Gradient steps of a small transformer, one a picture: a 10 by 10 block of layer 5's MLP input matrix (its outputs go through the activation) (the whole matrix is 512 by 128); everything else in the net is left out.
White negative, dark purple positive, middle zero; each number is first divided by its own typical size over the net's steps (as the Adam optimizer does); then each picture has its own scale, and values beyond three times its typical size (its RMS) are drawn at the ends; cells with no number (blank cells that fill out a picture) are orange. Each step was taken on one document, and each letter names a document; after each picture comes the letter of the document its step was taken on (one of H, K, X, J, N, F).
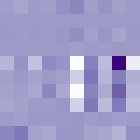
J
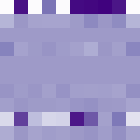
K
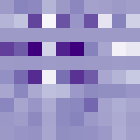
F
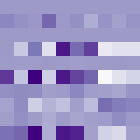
F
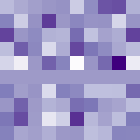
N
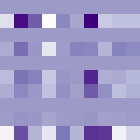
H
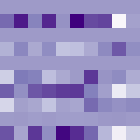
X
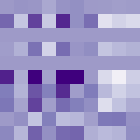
F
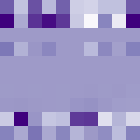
K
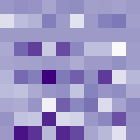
F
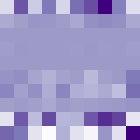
K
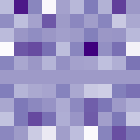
N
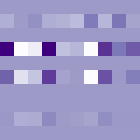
H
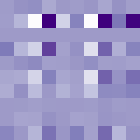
H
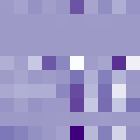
J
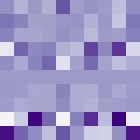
N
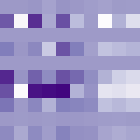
X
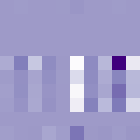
J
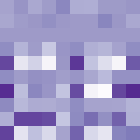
N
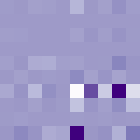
J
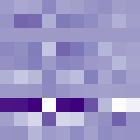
F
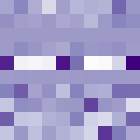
N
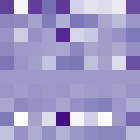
N
